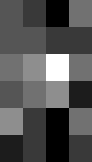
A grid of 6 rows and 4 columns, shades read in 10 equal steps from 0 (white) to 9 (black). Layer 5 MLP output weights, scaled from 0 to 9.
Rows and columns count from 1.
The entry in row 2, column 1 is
6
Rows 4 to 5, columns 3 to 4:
4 8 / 9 5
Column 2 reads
7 6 4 5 7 7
